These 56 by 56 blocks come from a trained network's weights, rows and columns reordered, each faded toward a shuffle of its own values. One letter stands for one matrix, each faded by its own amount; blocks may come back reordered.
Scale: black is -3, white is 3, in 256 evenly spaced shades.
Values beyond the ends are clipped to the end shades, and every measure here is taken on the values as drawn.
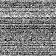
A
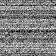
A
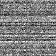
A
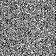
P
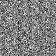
P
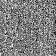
P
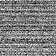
A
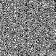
P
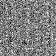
P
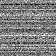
A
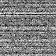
A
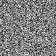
P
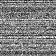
A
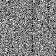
P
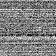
A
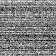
A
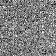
P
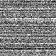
A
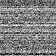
A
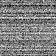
A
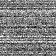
A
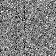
P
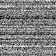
A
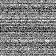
A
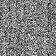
P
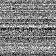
A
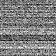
A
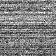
A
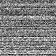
A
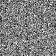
P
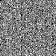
P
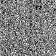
P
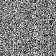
P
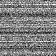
A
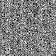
P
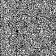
P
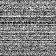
A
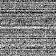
A
